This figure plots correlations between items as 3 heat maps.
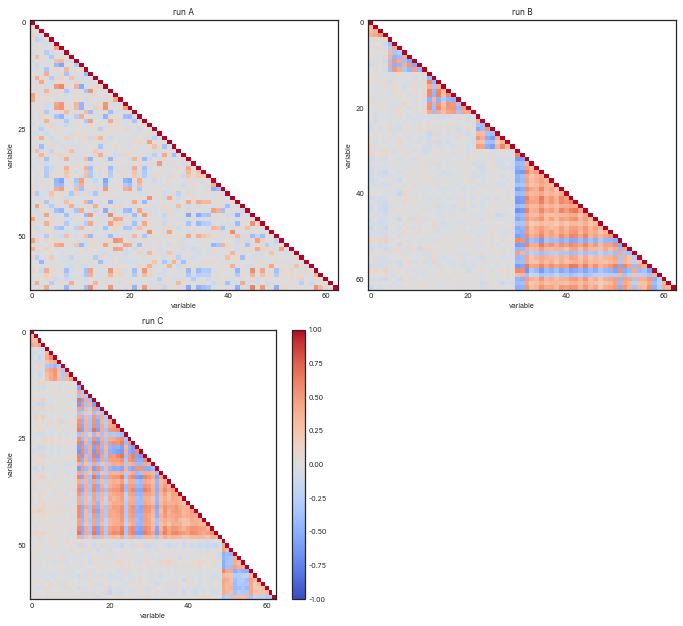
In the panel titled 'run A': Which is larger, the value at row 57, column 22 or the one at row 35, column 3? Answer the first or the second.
the first
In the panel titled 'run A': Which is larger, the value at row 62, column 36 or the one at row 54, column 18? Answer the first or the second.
the second
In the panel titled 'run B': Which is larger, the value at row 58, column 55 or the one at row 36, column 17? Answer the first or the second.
the second
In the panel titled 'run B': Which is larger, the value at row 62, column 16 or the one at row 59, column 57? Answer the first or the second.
the first
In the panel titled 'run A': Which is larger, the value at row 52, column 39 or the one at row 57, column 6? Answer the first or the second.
the first
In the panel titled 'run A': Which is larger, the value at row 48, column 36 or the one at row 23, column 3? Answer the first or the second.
the second
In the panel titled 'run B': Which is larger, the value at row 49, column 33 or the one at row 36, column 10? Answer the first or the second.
the first
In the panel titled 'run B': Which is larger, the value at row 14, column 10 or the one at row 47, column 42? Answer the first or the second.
the second
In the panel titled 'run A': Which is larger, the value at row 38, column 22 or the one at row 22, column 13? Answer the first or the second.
the first
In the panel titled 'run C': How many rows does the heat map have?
63
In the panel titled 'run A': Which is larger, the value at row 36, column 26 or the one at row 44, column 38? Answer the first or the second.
the second
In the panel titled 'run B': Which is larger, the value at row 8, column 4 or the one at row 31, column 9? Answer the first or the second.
the first
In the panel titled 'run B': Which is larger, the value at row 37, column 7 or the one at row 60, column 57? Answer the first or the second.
the second
